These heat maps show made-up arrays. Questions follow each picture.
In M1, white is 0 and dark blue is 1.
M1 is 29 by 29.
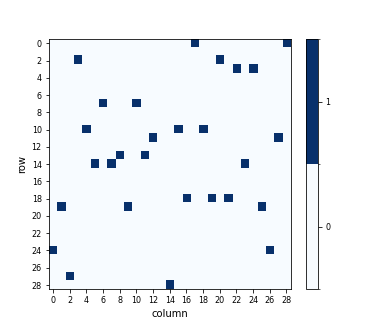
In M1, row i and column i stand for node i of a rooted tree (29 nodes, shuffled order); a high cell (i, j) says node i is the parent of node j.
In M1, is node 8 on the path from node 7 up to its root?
no
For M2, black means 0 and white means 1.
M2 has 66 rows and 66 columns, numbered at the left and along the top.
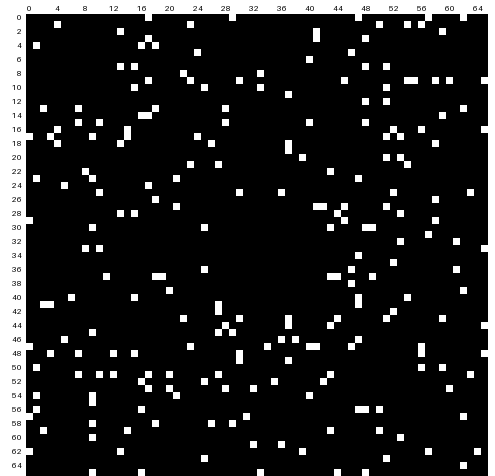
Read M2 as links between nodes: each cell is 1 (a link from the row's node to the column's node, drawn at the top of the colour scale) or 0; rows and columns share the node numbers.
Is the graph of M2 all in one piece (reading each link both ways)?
yes
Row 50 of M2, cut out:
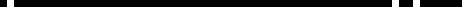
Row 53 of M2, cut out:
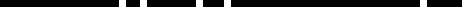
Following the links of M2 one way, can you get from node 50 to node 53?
yes
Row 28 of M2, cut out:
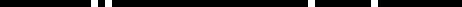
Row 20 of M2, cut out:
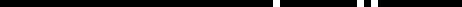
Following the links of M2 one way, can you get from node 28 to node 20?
yes
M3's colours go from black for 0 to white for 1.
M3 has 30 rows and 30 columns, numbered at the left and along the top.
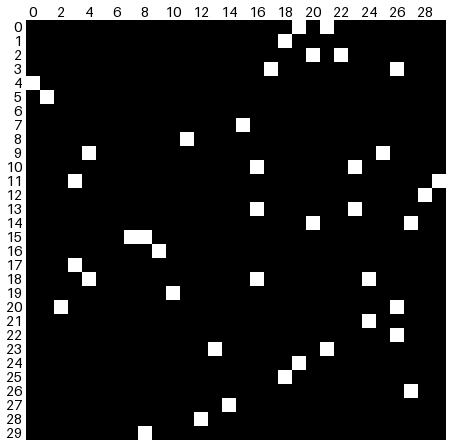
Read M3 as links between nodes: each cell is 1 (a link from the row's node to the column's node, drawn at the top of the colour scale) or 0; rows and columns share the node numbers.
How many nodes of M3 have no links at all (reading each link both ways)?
1
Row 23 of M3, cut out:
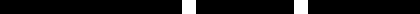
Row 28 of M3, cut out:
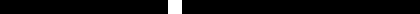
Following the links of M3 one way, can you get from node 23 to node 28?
no
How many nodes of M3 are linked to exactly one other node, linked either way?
5
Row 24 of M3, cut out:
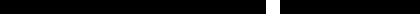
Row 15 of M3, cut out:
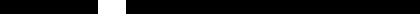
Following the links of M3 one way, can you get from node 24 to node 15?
no
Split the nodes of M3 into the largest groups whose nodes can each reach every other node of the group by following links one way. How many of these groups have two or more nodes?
6
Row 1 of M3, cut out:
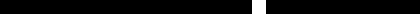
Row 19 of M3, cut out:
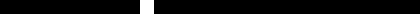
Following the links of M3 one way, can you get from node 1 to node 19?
yes
